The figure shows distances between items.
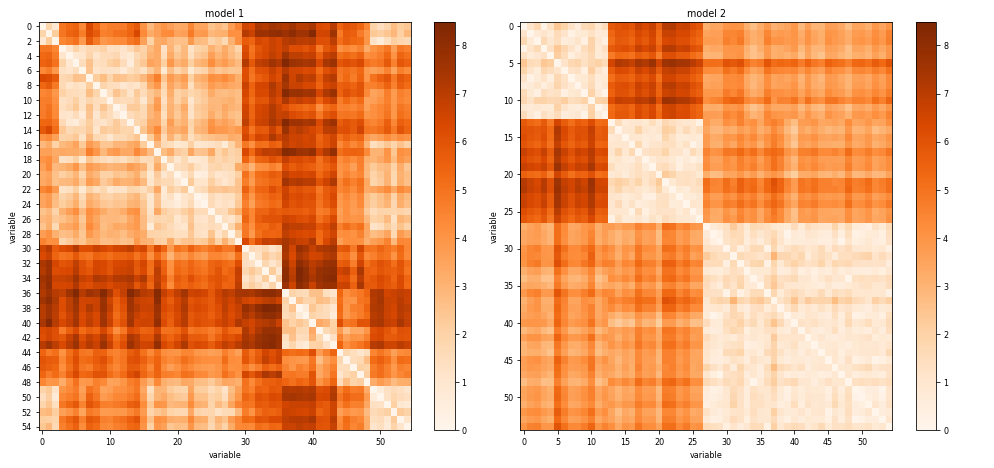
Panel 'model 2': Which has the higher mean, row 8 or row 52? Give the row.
8
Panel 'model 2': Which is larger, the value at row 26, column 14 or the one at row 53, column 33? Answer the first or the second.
the first
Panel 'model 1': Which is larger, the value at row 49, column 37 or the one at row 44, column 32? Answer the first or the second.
the first
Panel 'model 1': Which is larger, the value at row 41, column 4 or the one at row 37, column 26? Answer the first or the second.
the second
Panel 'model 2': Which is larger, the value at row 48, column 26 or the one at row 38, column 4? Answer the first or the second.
the first
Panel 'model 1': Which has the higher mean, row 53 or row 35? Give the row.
35
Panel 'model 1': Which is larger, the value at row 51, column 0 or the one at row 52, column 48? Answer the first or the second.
the second
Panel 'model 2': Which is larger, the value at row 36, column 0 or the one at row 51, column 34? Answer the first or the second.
the first
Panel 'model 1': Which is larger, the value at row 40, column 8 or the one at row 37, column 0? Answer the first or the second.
the second
